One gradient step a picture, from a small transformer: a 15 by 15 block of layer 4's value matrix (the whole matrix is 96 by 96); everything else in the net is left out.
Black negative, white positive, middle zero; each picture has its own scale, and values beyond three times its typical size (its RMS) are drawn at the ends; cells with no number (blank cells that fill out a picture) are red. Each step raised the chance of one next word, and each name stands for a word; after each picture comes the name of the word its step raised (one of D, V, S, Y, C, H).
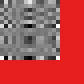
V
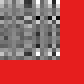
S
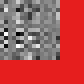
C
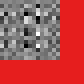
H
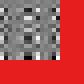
V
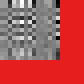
S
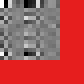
S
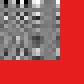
S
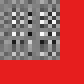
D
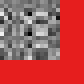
H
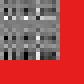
V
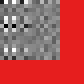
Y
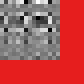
H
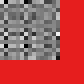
C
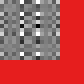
D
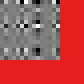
Y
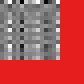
Y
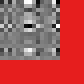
Y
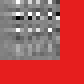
H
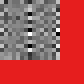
C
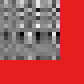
S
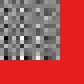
V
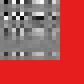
H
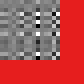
D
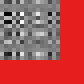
D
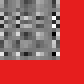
D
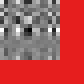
H
